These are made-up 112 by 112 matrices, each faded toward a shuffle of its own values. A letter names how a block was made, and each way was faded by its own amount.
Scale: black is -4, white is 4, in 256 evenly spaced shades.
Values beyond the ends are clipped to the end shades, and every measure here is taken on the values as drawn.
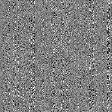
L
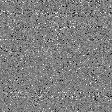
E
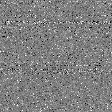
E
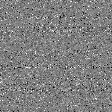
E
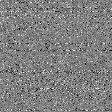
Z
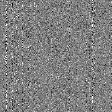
L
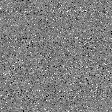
E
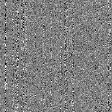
L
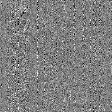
L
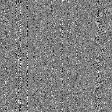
L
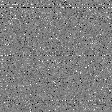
E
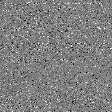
E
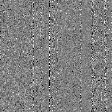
L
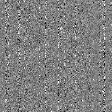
L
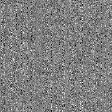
L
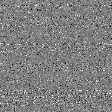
Z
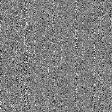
L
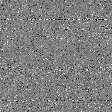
E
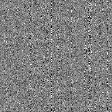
L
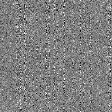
L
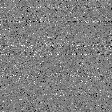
E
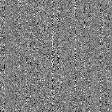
L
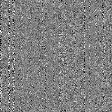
L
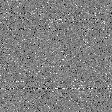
E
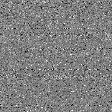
Z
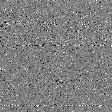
E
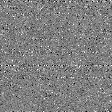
Z
